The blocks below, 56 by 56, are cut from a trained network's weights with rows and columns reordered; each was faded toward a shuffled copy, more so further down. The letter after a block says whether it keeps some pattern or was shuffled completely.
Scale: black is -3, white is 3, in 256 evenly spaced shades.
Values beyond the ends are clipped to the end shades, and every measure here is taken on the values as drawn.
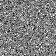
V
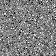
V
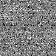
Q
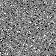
V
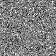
V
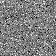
V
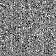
Q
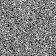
V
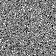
V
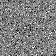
V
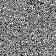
V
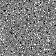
V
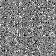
Q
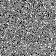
V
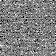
Q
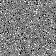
V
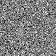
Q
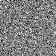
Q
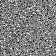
V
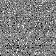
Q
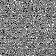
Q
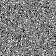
V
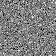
V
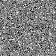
Q
